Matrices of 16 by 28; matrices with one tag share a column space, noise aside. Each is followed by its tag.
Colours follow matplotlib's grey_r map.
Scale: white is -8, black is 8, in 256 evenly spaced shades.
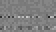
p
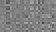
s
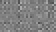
s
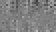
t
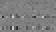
p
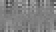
t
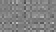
s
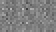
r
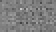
r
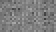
r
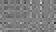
s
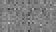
r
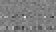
p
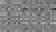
r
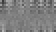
t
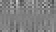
t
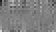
t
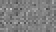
r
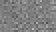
s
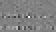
p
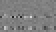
p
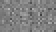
r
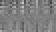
t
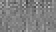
t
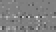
p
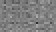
s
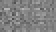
r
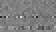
p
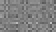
s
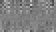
t
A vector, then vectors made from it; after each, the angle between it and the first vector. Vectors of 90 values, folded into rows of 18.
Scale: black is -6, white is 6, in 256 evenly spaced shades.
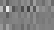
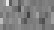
orthogonal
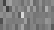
partly opposed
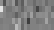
orthogonal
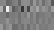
nearly parallel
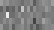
partly opposed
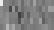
orthogonal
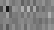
nearly opposite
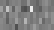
partly aligned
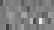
orthogonal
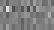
nearly parallel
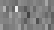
orthogonal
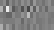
nearly parallel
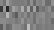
nearly opposite
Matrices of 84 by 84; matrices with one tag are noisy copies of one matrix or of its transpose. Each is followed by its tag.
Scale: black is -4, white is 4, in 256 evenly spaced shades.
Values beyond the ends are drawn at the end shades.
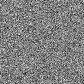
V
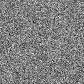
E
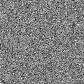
V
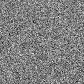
E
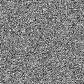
V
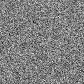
E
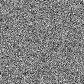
V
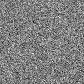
E
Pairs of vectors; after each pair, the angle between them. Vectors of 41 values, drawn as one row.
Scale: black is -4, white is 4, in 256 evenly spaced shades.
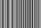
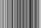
partly aligned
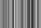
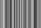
partly opposed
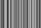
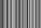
partly aligned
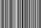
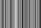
nearly parallel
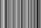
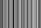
orthogonal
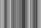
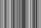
nearly parallel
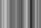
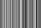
orthogonal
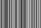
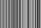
partly opposed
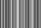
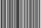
partly opposed
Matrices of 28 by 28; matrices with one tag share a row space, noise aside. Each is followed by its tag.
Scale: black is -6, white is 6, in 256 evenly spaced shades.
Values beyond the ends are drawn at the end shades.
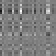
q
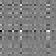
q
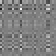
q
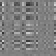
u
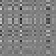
q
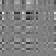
u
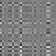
q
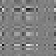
u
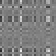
q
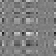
u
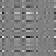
u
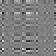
u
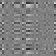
u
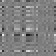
u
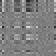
u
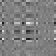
u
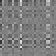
q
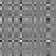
q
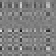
q
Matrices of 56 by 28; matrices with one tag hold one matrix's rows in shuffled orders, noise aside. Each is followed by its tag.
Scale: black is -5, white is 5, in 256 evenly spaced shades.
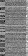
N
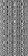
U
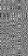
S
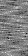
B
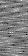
B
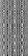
U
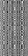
U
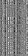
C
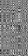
S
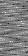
B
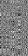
S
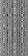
U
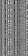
C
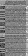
N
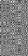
S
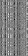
C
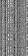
C
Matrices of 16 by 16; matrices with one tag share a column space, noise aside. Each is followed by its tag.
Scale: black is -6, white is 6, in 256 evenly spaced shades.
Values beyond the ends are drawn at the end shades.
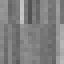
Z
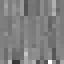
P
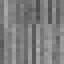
Z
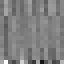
P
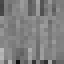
P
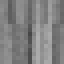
Z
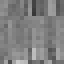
P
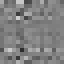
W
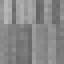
Z
